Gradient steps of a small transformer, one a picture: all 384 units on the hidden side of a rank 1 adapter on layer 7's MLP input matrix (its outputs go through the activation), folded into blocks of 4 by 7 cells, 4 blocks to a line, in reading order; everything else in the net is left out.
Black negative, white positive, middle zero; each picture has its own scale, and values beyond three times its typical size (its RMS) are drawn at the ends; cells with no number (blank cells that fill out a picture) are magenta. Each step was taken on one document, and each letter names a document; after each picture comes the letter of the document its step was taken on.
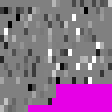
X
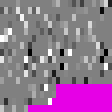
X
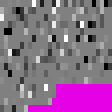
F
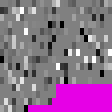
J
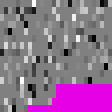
F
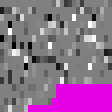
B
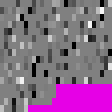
F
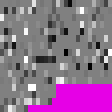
J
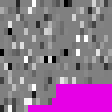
J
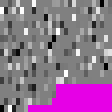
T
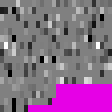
B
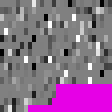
B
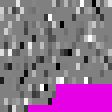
B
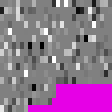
T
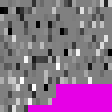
J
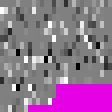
B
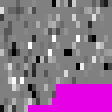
T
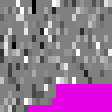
T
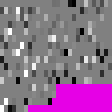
X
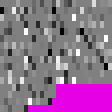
J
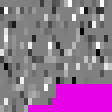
F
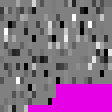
F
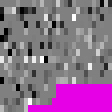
J
